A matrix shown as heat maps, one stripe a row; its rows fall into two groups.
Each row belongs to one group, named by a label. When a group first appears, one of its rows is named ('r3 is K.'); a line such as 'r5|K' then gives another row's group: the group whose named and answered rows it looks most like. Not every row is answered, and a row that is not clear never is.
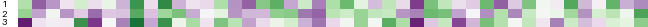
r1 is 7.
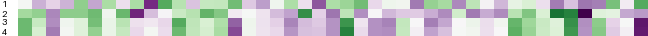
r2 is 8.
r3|8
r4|8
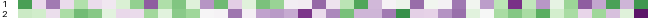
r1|7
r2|8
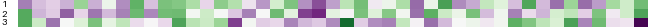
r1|7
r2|7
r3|8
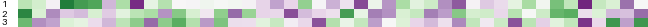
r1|8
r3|7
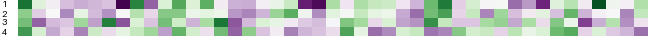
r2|7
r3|7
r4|8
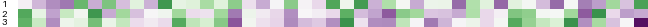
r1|7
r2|8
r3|8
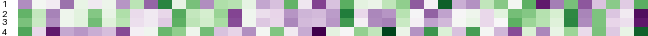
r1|7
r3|8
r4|7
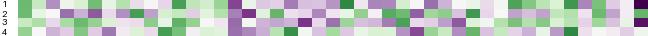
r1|8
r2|7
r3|8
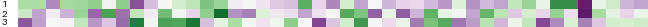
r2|7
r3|7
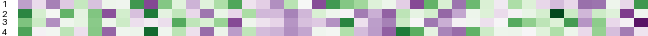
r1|7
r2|8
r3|8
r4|8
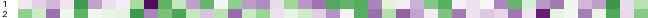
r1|7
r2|7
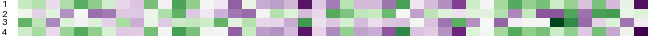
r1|8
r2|7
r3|8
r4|8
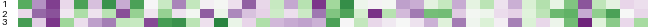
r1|7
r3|7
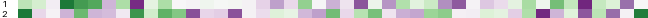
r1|8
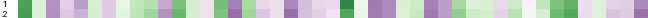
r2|8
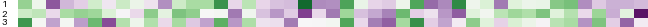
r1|8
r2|8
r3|8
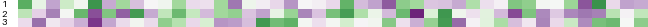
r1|8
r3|7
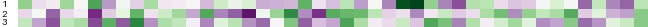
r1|8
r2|7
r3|7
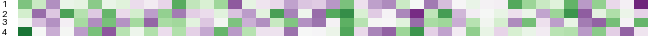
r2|7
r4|8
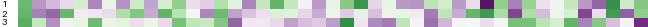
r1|7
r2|7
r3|8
